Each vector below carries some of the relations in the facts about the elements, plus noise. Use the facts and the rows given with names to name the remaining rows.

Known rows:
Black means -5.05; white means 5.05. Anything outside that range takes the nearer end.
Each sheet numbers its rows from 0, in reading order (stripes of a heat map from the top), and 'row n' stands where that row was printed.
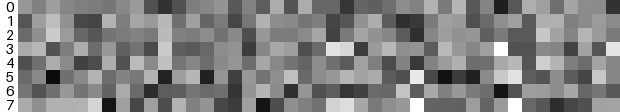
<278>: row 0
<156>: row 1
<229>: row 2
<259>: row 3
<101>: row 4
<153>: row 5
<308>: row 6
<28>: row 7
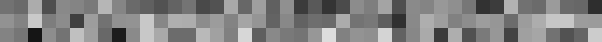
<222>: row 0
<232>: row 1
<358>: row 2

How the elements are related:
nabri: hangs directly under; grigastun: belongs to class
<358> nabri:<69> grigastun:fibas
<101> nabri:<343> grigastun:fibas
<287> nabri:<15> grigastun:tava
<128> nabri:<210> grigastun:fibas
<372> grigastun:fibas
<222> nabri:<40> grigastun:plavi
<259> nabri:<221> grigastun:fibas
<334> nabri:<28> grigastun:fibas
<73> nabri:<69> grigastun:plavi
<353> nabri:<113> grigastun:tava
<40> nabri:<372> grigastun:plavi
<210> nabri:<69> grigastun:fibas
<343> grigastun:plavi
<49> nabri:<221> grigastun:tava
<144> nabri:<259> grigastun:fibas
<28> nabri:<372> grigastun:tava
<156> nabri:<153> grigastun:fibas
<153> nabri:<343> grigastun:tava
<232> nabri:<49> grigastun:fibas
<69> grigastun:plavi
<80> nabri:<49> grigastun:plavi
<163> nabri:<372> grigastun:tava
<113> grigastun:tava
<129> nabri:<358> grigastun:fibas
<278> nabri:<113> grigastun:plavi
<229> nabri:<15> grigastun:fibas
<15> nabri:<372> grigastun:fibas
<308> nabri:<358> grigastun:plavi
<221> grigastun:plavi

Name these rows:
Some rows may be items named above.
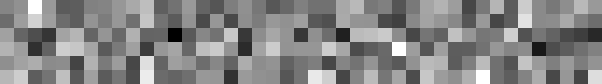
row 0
<334>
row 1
<229>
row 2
<40>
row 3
<113>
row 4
<144>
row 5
<259>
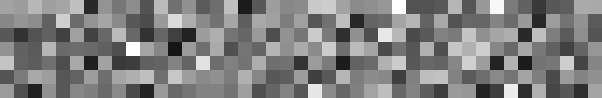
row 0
<28>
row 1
<353>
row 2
<343>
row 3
<372>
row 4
<221>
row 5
<128>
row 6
<69>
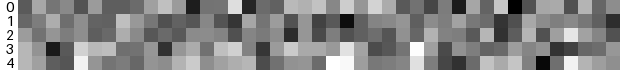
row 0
<15>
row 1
<222>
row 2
<80>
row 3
<113>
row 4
<49>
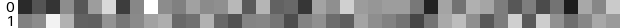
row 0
<210>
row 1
<334>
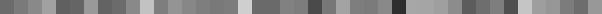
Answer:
<129>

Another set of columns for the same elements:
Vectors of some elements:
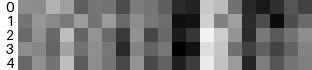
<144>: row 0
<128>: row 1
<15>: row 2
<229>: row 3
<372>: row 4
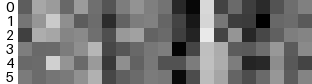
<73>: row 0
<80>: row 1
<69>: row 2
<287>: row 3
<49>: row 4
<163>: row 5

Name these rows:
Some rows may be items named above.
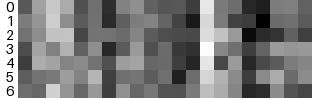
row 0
<221>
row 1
<80>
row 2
<259>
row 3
<40>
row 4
<69>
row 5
<28>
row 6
<49>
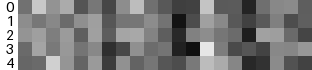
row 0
<343>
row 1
<353>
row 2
<153>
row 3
<222>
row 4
<49>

